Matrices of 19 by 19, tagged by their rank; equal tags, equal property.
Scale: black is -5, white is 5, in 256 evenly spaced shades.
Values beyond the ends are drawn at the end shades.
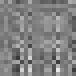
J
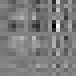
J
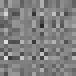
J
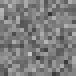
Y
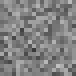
Y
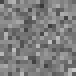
Y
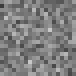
Y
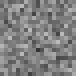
Y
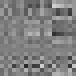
J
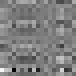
J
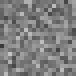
Y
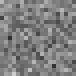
Y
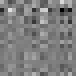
J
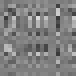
J
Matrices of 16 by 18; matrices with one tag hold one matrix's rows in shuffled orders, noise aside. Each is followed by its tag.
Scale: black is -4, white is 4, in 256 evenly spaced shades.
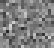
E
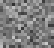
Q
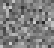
E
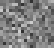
Q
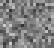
E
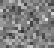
Q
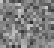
Q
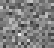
Q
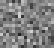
Q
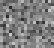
E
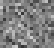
Q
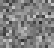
E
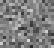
Q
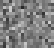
E
